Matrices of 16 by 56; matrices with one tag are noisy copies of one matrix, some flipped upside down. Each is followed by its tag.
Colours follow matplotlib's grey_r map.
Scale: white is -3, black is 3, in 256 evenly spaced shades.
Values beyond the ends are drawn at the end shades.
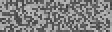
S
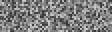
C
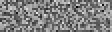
S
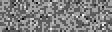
C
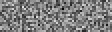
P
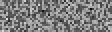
C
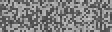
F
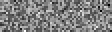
C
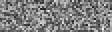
S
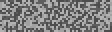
S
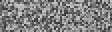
F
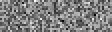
C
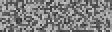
S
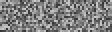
P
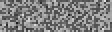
S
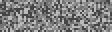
F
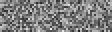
P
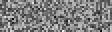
F
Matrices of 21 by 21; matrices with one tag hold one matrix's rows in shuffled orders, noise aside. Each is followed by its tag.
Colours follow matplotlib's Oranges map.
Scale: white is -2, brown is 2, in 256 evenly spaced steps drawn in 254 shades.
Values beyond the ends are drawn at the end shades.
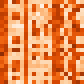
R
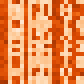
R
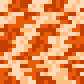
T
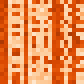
R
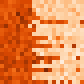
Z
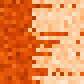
Z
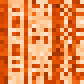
R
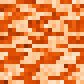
T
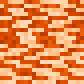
T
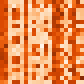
R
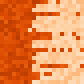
Z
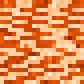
T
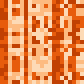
R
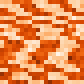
T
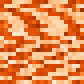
T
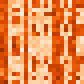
R
